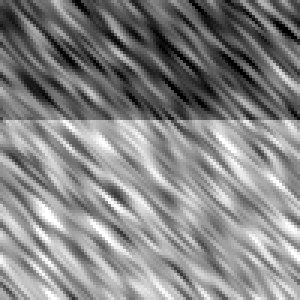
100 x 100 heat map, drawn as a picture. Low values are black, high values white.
The bottom part is higher, past a seam about 40% of the way down. Streaks slant down to the right. On average the colour sits 50% of the way up the scale.
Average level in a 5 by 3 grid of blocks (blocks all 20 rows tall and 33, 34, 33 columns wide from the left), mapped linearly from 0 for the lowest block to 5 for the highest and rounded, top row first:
100 | 101 | 455 | 555 | 555
